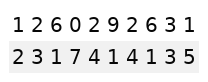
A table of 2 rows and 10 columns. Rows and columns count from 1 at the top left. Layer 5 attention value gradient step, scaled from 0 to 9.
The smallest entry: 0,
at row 1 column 4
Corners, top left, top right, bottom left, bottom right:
1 1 2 5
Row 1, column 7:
2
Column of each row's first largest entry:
6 4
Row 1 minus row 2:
-1 -1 5 -7 -2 8 -2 5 0 -4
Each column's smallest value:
1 2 1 0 2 1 2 1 3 1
